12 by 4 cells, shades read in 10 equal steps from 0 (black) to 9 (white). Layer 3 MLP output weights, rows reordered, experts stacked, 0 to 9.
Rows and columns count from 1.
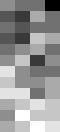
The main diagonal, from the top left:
5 2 4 6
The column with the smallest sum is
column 4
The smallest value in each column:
3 2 2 0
